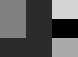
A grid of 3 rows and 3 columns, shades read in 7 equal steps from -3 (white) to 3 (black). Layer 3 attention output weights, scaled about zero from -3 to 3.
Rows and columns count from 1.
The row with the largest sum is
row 2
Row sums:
0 5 3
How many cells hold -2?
1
